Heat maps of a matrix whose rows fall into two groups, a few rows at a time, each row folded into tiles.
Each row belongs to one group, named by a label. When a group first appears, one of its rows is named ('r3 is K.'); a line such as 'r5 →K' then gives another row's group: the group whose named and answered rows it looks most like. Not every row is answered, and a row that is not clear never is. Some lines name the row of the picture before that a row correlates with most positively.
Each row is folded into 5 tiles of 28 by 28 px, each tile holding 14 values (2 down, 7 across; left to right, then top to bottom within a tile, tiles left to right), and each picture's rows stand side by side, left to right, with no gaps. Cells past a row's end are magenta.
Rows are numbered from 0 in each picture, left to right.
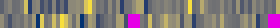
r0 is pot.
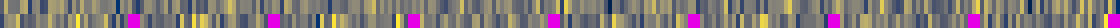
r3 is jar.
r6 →jar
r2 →pot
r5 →pot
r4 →pot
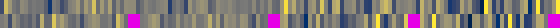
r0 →pot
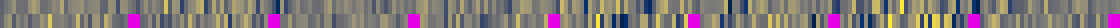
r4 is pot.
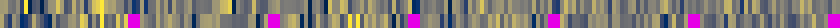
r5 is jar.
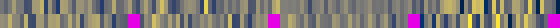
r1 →jar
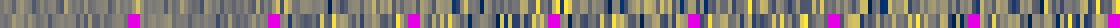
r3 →jar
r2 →pot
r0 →jar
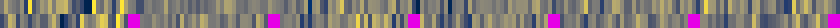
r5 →pot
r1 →pot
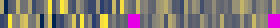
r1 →jar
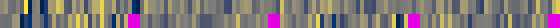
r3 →jar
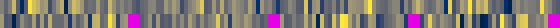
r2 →pot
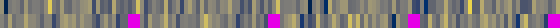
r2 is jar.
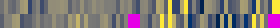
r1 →jar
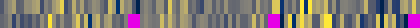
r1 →jar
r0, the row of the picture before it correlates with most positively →0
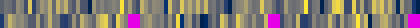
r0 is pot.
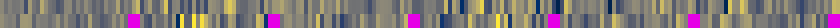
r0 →jar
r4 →pot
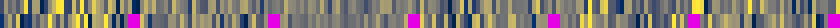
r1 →pot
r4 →jar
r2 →pot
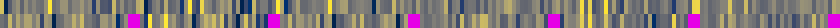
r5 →jar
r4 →jar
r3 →pot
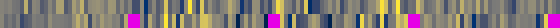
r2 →jar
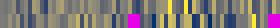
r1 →jar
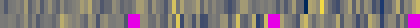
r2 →jar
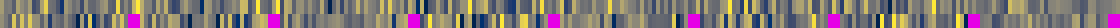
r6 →pot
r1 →jar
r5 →jar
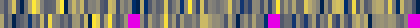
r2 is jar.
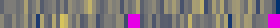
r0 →pot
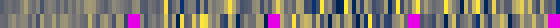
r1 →pot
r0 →pot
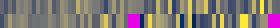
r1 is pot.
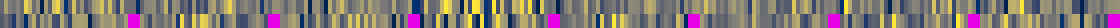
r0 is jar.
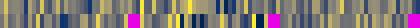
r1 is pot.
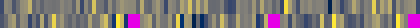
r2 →pot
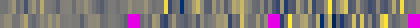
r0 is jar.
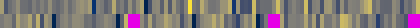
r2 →pot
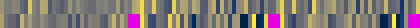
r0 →jar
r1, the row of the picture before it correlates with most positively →0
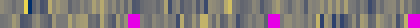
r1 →pot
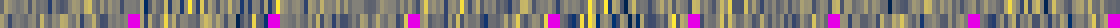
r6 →pot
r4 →jar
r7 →jar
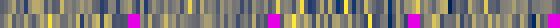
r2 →jar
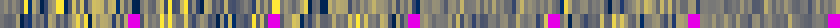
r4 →pot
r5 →jar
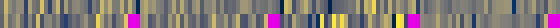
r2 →pot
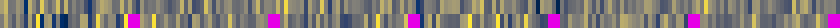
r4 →pot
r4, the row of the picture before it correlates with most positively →2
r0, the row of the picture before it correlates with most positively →0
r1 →jar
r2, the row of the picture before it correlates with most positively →0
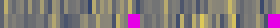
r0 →pot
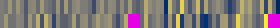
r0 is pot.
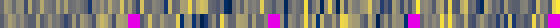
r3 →jar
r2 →pot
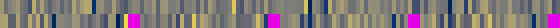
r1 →pot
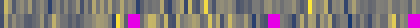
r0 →pot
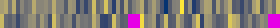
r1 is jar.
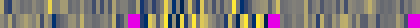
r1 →pot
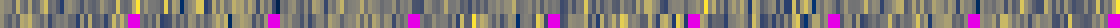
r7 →jar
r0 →jar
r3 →pot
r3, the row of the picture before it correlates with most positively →2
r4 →pot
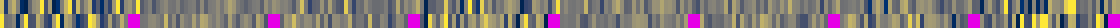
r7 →pot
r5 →pot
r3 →pot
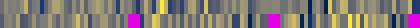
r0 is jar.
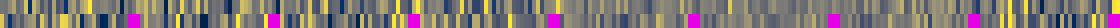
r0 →pot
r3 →jar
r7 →jar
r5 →jar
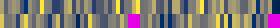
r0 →jar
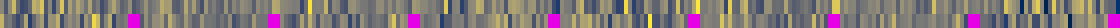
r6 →pot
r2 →jar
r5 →jar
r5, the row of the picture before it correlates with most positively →0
